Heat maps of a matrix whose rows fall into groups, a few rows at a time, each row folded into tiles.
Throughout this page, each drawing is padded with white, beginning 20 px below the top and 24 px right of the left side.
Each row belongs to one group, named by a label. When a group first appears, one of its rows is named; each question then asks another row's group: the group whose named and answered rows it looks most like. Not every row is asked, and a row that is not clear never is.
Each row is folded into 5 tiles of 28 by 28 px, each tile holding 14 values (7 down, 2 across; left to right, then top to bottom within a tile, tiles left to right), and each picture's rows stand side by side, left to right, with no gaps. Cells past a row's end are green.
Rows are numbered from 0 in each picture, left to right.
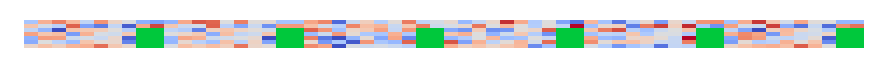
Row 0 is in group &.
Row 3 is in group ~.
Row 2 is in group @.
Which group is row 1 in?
&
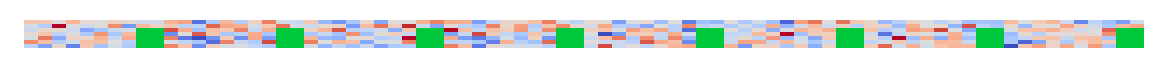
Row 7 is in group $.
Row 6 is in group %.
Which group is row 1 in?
@
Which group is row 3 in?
@
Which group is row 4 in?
%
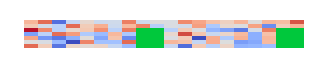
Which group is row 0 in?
@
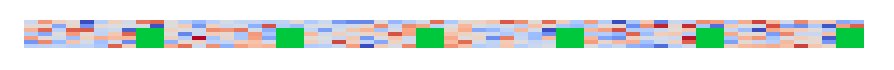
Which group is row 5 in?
&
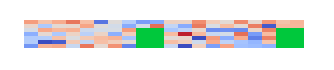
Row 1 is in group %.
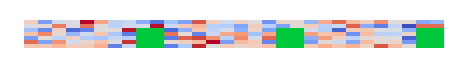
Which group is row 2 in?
&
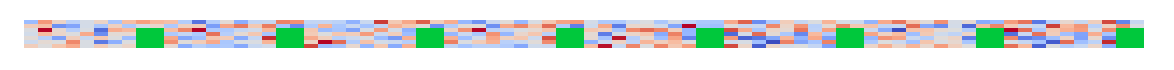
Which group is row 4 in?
%
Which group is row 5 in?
@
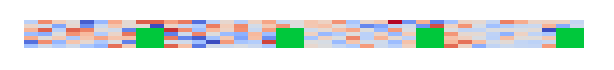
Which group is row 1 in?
@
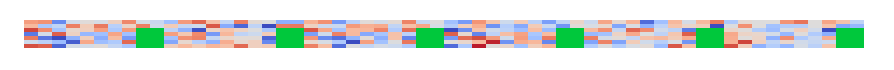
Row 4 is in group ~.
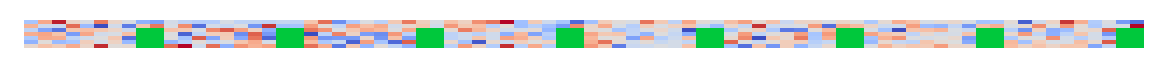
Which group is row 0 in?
&
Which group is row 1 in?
%
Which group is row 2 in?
@
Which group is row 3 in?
$
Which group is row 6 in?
&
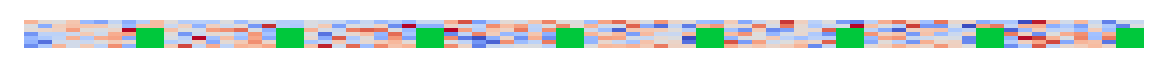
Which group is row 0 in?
$
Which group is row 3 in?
@
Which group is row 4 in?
&
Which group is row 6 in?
&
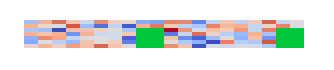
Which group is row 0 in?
&
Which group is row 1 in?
@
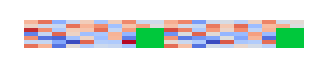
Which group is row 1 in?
@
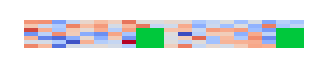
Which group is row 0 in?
@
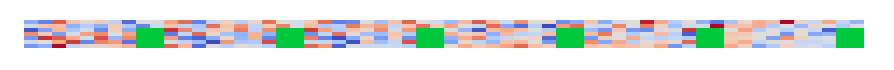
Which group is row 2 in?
@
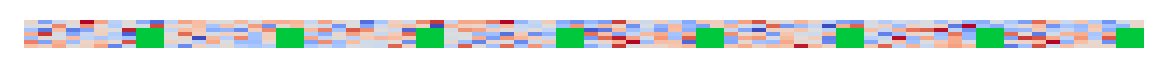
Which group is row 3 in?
$
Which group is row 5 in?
&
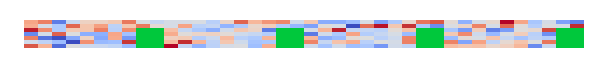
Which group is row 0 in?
@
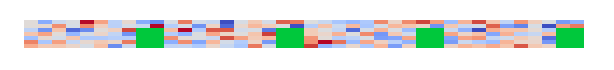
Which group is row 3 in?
&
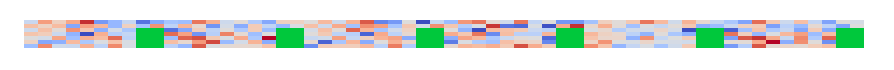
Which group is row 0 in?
$
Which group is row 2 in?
$
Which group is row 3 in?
&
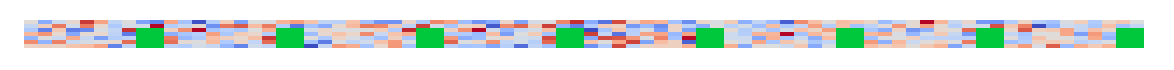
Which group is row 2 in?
$
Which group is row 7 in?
%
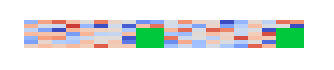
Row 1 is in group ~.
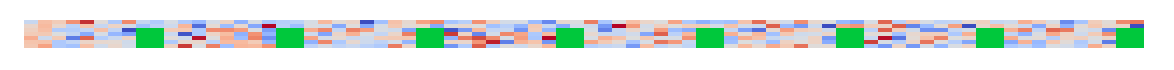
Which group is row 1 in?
%
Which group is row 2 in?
~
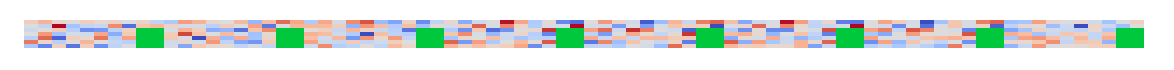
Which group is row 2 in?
$
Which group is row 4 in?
~
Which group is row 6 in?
~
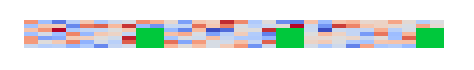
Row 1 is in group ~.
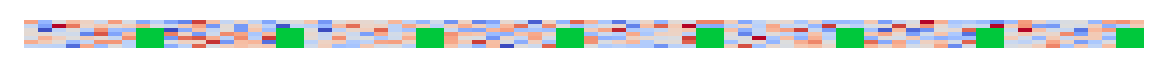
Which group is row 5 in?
%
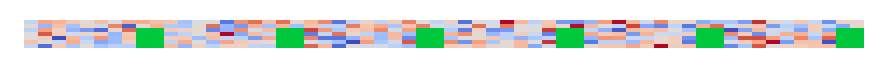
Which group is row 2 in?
@
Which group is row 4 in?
&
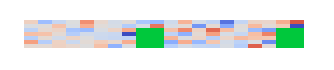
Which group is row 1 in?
~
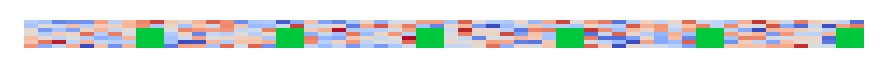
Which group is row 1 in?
$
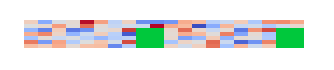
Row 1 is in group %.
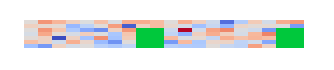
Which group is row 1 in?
~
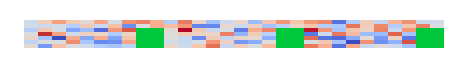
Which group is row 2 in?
@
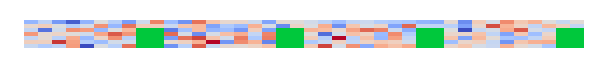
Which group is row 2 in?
%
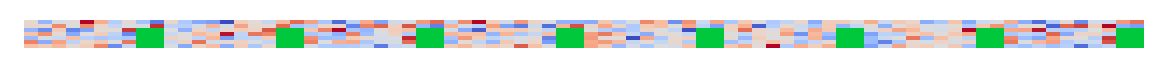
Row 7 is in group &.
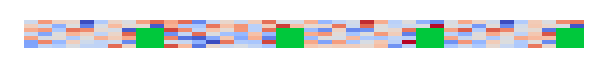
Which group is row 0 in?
~
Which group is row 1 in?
@
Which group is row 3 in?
~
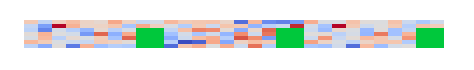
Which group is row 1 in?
$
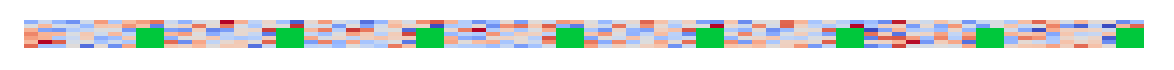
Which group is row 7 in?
&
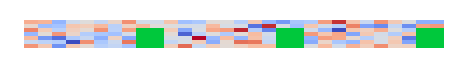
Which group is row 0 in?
@
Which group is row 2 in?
&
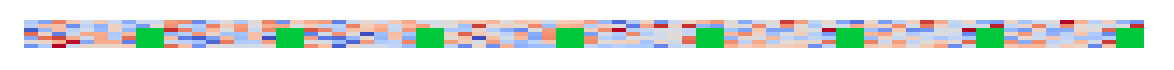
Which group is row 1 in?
@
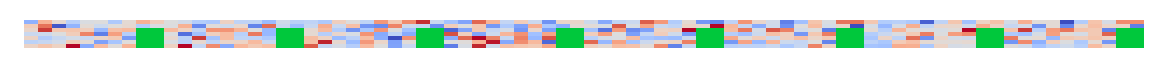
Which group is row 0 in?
%
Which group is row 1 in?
%
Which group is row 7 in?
~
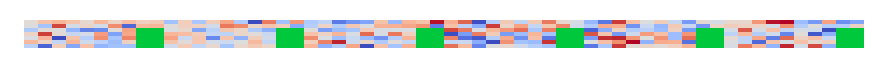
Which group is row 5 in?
$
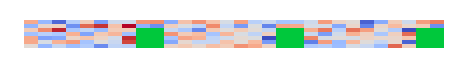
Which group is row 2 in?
~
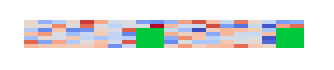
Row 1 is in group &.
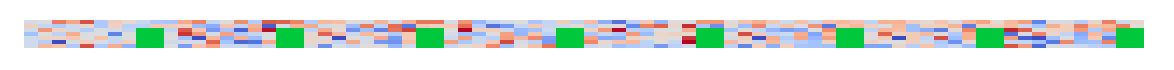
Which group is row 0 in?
$
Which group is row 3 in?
%
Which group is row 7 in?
@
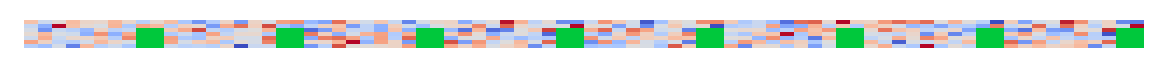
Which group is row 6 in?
$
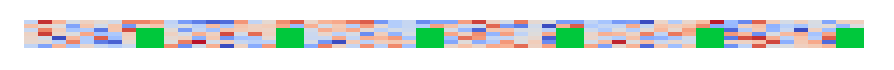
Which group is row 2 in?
$
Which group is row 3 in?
&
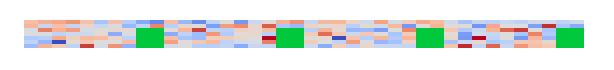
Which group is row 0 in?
$
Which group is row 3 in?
%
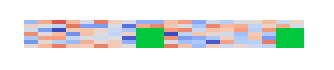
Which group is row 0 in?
&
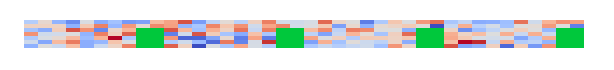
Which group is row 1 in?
@
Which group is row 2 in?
~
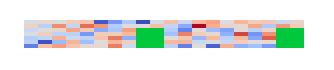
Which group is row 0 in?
$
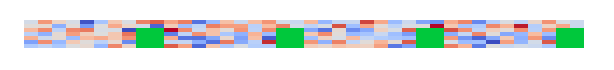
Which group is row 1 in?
@
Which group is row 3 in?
@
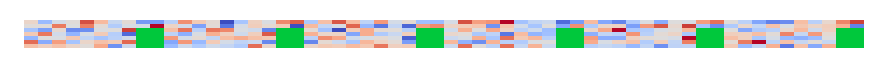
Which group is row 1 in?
~
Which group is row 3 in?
$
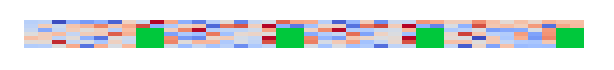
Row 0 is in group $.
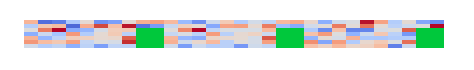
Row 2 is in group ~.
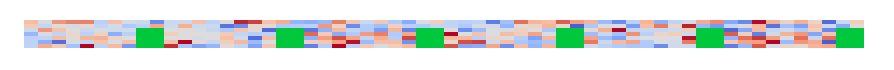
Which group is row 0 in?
$
